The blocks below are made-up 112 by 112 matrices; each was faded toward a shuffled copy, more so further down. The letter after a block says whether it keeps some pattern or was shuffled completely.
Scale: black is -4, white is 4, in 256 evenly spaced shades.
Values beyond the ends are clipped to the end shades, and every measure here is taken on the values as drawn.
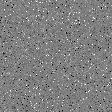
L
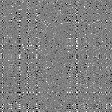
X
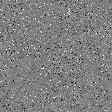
L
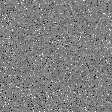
L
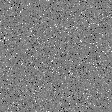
L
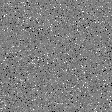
L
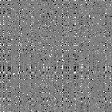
X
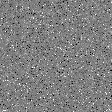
L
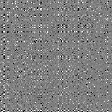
X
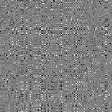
X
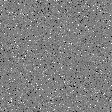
L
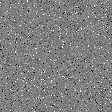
L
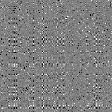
X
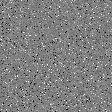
L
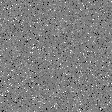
L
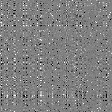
X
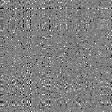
X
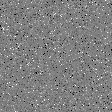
L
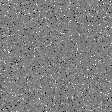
L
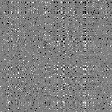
X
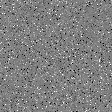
L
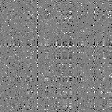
X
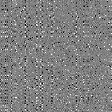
X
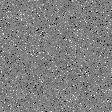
L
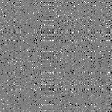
X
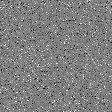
L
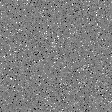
L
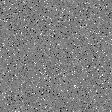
L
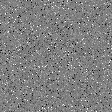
L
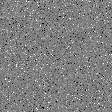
L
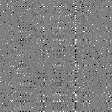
X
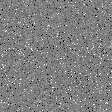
L
